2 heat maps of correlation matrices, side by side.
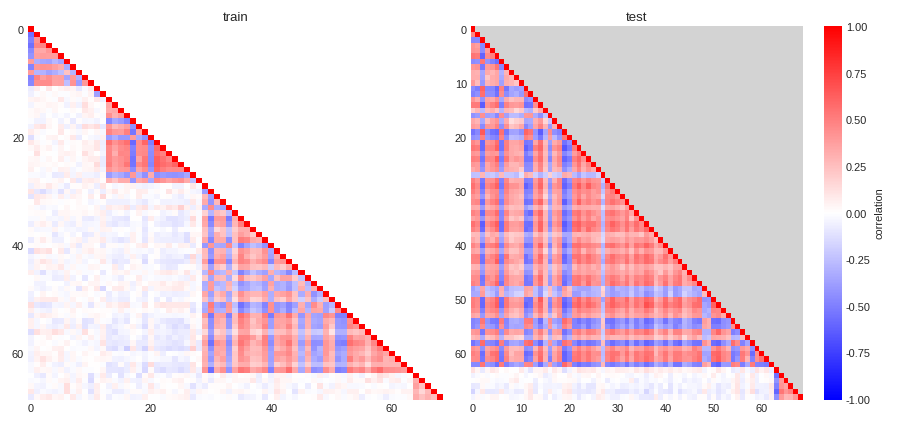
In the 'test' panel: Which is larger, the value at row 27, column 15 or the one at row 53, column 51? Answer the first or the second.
the second
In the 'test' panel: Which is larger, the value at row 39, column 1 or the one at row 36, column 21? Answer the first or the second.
the second
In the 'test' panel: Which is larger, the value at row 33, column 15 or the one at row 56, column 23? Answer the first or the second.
the second
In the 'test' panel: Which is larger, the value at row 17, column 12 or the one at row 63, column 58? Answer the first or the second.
the second
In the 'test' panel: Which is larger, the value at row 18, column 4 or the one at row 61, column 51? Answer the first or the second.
the second
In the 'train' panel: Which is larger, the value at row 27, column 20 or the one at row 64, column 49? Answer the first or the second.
the first
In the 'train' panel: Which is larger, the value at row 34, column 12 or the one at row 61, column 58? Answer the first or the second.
the second
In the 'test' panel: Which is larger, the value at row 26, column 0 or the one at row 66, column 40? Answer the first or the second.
the first
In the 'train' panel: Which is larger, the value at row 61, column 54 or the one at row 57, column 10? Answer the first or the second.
the first
